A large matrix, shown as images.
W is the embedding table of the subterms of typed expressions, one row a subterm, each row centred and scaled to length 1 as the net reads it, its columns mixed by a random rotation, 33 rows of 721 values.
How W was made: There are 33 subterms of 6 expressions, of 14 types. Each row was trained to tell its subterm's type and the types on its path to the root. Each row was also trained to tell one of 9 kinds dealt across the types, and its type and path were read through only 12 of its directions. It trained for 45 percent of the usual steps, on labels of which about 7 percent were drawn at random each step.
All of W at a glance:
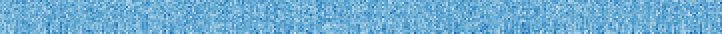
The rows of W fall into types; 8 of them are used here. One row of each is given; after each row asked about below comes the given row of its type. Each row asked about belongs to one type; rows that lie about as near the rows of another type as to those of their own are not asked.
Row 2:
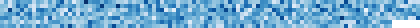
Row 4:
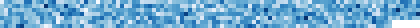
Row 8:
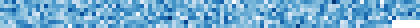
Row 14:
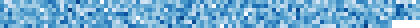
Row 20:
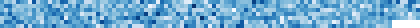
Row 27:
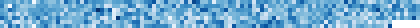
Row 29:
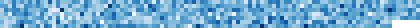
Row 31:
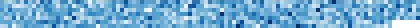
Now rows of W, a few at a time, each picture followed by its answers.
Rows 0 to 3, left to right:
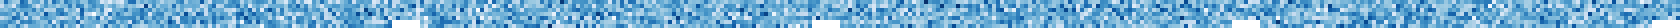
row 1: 29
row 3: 8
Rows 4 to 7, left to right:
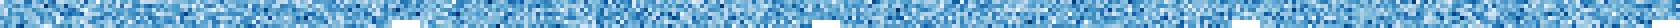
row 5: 27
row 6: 20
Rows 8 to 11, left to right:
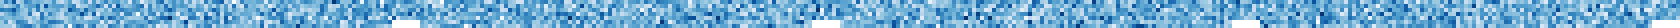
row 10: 31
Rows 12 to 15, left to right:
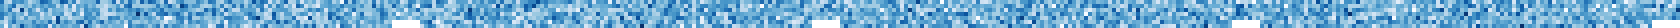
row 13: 20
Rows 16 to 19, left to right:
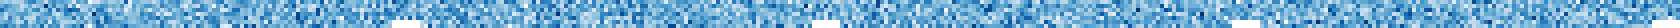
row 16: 4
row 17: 27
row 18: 14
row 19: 8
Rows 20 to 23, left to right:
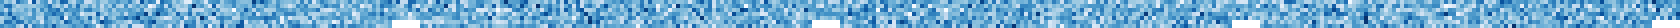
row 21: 2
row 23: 4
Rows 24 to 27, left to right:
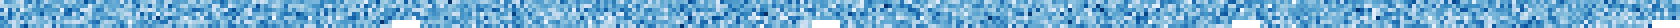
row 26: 4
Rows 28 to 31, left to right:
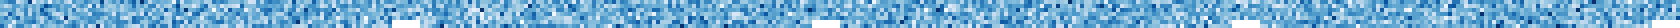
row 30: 14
